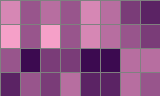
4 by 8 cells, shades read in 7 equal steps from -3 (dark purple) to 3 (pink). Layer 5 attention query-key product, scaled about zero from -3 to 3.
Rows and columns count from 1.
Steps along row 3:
down up same down same up same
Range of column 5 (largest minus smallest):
5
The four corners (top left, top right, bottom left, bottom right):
2 -2 -2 0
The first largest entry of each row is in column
1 1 7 4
